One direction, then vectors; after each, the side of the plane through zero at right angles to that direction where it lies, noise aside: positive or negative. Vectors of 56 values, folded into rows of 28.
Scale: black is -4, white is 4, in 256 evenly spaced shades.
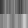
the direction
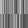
negative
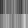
positive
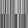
negative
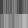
positive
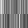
negative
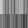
negative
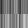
positive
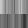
negative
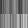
positive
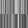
negative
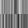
negative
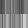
positive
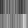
positive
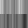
negative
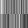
negative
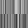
negative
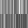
negative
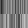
positive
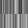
positive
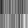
positive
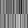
positive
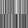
negative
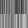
positive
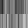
positive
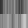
positive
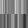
negative
